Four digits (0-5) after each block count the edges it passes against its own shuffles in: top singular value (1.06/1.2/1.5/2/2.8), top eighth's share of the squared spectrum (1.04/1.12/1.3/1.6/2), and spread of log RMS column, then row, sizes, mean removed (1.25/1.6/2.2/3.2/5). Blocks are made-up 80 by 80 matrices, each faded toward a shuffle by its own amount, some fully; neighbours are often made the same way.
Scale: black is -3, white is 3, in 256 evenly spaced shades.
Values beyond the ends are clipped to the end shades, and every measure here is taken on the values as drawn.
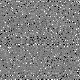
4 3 0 2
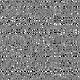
4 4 2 3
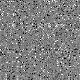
3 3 1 2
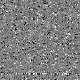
3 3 1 2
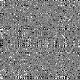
4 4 2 3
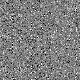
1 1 2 0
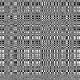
5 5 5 5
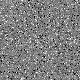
2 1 0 0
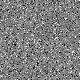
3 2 0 0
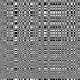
5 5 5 5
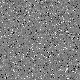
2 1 0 0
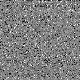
3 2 0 2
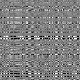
5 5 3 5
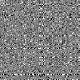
4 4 2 3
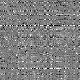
4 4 2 3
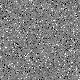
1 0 0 0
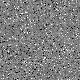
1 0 0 0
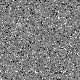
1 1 0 0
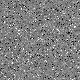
0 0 0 0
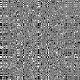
5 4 3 3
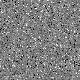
2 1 0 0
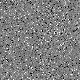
2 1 0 0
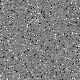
0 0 0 0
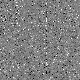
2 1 1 0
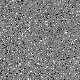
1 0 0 0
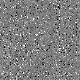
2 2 2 2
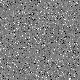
0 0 0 0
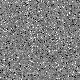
1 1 0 0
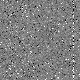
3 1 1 0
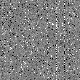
2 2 2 0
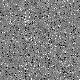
1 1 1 0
